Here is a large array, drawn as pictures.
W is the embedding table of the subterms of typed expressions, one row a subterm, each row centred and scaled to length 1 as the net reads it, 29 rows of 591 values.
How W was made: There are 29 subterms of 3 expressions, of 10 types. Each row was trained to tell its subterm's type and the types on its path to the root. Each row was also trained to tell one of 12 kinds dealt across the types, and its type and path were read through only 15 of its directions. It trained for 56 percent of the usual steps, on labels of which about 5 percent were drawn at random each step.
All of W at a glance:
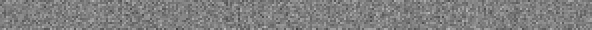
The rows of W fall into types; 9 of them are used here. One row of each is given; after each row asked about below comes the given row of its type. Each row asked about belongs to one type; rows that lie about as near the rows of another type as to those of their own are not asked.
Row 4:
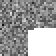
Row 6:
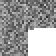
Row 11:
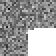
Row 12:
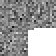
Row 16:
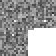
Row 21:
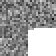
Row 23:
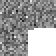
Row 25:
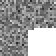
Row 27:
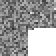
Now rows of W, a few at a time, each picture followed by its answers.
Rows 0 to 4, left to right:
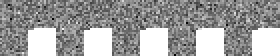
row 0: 6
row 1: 6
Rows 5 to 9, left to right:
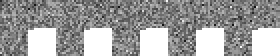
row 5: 27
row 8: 21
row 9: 11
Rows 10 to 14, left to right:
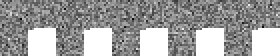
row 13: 12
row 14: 11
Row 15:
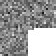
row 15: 25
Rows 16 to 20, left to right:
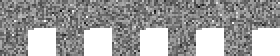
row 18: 6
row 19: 27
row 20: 21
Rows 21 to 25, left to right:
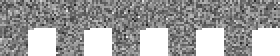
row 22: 11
